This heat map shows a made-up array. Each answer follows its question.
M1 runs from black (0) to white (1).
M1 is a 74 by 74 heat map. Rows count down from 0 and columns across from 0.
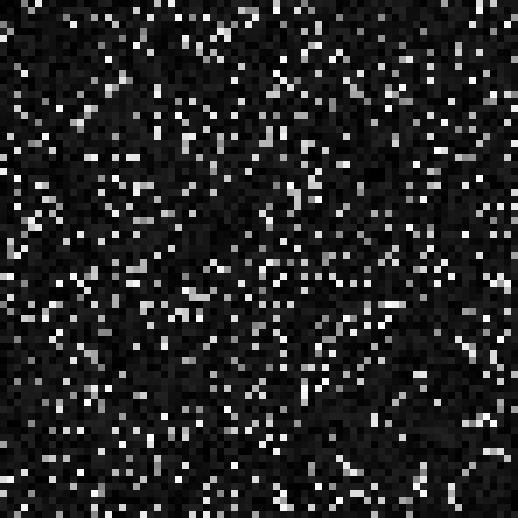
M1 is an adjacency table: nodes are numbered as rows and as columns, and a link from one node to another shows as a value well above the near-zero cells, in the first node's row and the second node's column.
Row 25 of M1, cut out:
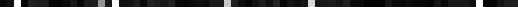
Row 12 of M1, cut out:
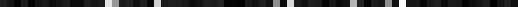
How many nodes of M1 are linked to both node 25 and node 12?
1
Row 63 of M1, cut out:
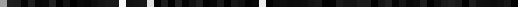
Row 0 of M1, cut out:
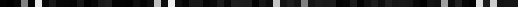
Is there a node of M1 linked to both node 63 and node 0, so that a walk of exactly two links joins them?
no
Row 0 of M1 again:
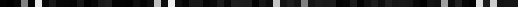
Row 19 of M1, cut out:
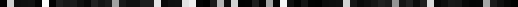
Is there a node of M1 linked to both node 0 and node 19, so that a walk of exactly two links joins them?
yes
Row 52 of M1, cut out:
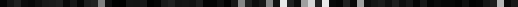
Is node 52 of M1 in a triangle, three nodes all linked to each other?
yes
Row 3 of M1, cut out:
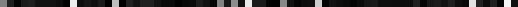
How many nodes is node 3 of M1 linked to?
10
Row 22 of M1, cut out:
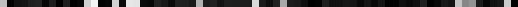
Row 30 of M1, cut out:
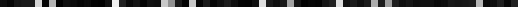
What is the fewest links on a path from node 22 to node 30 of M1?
2
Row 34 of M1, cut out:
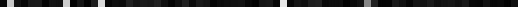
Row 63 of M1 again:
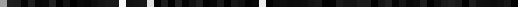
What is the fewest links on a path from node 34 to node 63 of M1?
4
